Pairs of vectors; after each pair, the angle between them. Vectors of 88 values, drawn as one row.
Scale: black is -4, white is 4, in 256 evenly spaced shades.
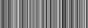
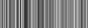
orthogonal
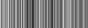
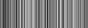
partly opposed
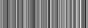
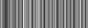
partly aligned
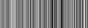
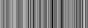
nearly parallel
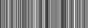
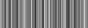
partly opposed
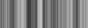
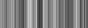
nearly opposite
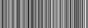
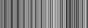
partly aligned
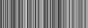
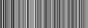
partly aligned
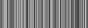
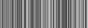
partly opposed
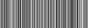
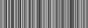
partly aligned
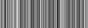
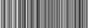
partly aligned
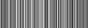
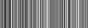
orthogonal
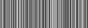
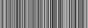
nearly opposite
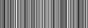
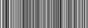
orthogonal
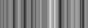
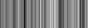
nearly parallel
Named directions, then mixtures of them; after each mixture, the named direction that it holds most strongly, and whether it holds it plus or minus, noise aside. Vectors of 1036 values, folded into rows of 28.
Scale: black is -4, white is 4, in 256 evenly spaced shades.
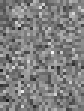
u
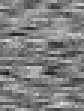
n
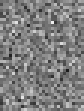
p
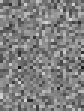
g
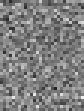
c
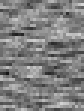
n, plus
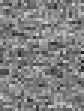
g, plus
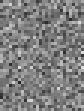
g, minus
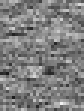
n, plus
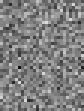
g, plus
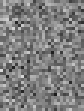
u, minus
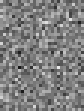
g, plus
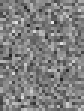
p, plus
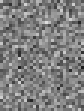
g, plus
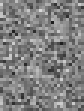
p, minus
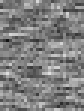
n, minus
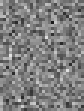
p, minus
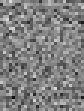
c, minus
